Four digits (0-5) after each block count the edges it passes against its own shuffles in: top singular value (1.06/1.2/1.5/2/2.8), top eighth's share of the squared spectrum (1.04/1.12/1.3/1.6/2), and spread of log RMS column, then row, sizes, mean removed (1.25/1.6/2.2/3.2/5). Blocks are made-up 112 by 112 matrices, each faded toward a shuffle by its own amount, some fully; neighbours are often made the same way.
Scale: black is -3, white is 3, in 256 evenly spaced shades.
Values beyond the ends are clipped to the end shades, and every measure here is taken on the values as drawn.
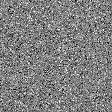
0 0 1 0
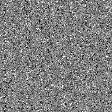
0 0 2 0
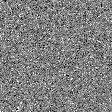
0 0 0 0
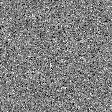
0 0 0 0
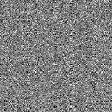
4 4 2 2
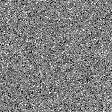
2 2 0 1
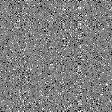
4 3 2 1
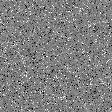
0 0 0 0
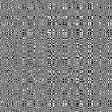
5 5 4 4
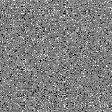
4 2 1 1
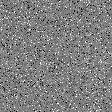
2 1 0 0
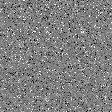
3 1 0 0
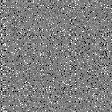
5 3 2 2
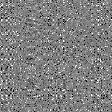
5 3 2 2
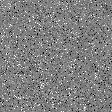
2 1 0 0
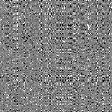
5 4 3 3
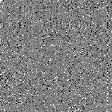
4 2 2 1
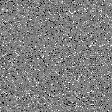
4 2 1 1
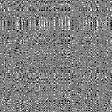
5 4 3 3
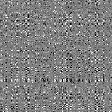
5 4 3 3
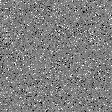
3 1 0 0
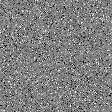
2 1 0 0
